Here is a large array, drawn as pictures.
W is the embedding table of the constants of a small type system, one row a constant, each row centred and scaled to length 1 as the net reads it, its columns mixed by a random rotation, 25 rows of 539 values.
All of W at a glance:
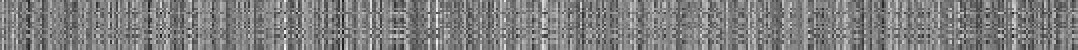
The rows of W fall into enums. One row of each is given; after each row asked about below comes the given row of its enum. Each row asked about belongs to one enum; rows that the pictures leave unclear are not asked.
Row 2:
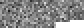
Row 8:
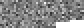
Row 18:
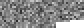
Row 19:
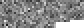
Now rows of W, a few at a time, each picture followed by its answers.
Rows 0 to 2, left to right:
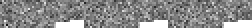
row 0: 19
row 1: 2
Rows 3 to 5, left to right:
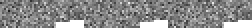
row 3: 2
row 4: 8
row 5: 2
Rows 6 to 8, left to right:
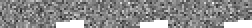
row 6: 18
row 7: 8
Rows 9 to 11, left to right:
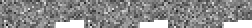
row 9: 19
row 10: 19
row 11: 2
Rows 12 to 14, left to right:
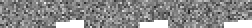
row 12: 8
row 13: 2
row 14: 18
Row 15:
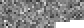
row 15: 19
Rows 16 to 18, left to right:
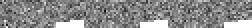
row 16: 19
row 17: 18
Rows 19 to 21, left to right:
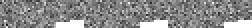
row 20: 8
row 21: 8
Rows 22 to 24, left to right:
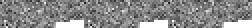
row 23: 19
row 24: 19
